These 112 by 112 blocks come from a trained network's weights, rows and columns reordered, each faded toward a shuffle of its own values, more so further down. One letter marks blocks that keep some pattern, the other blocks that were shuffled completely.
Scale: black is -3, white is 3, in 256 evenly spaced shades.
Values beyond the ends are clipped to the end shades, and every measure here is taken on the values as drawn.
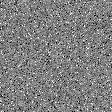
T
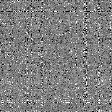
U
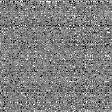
U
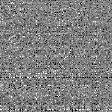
U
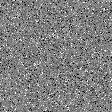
T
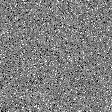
T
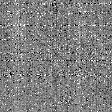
U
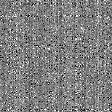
U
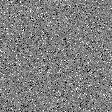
T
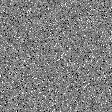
T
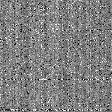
U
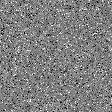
T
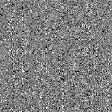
U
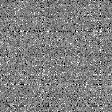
U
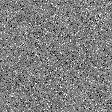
T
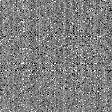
U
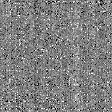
U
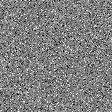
T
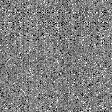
U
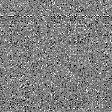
U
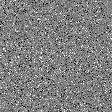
T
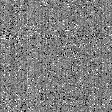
U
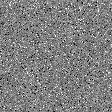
T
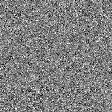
U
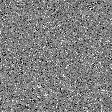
T
